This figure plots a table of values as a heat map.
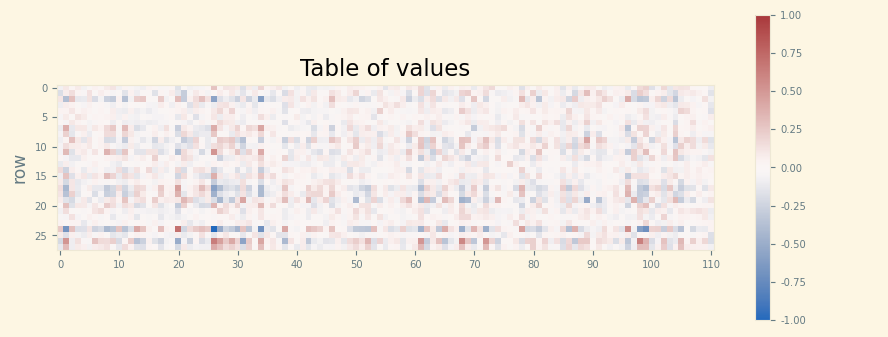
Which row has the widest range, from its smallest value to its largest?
24
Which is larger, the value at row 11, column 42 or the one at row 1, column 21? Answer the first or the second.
the first
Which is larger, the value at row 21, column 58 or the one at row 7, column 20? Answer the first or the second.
the first
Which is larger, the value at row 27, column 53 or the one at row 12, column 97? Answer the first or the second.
the second
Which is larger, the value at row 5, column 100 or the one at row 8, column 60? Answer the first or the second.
the second
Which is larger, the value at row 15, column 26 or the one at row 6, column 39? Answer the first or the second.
the first
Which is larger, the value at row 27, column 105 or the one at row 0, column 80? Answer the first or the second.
the first
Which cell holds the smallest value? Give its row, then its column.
24, 26
